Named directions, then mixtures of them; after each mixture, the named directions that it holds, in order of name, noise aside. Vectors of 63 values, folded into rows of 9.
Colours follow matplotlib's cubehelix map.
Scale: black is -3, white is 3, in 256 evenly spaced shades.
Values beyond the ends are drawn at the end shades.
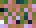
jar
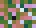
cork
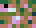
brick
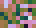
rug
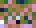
jar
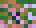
cork, jar, rug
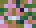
cork, jar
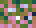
brick, jar, rug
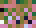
jar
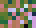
brick, cork, rug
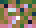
brick, jar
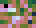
brick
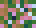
cork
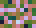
brick, cork, jar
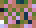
jar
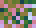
cork, jar, rug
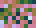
cork, jar, rug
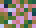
brick, cork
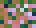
brick, cork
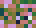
jar, rug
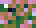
brick, cork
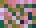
cork, jar, rug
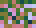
cork, jar, rug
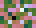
cork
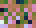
jar
